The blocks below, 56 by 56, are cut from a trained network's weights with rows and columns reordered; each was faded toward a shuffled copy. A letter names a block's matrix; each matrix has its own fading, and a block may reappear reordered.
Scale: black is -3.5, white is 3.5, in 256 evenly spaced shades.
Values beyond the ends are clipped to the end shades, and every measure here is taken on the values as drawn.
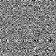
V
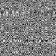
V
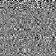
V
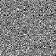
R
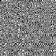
V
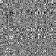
V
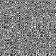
V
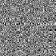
V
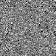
R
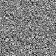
R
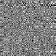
V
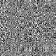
V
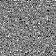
R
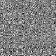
V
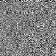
V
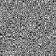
V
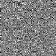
R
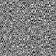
V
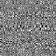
V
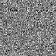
R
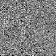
R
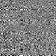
V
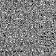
R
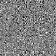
R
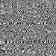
V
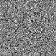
R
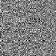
V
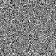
R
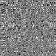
V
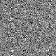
R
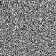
R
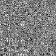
R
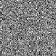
R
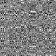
V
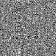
R
